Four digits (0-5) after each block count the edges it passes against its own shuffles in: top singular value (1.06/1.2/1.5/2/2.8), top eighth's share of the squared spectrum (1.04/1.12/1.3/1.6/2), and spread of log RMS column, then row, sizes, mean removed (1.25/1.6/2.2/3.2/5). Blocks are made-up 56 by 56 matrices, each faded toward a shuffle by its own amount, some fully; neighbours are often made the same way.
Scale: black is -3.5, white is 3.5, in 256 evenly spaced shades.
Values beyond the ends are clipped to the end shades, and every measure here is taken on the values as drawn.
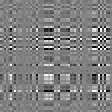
5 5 4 4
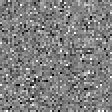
3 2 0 0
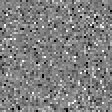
2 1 0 0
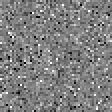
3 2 1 0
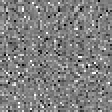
4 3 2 1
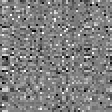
4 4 2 2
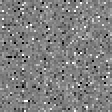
1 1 1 0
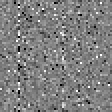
2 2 2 0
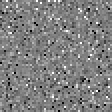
0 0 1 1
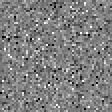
1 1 1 0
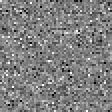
2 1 0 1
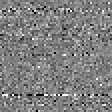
3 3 0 3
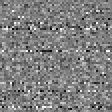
3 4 1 3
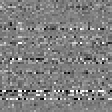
4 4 0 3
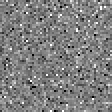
0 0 0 0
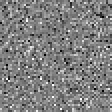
3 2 0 0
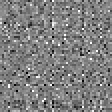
4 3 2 2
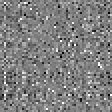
4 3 1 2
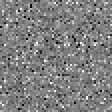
2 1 0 0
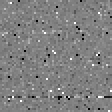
3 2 0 1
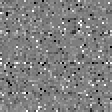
3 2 0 1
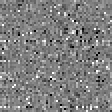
3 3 1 2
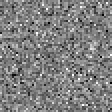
2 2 0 1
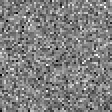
0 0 0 0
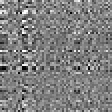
4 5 3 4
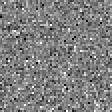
0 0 0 0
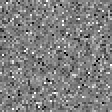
0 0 0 0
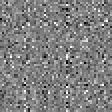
4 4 2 2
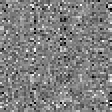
4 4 2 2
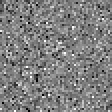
0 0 0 0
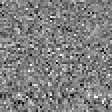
3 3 1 1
